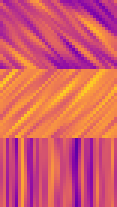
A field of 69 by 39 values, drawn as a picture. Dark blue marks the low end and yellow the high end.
The table splits into 3 rows of 1 panel. Panel 1,1: middling, slanting down to the right, strong in contrast. Panel 2,1: high, slanting up to the right. Panel 3,1: middling, streaked downward, strong in contrast.
